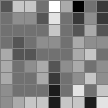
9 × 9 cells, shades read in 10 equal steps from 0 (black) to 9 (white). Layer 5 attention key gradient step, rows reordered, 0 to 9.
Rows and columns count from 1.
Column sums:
43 40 43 43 40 42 43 43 41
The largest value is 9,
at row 1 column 5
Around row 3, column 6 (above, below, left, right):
4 4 7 3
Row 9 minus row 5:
-1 3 4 3 -3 3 1 -6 4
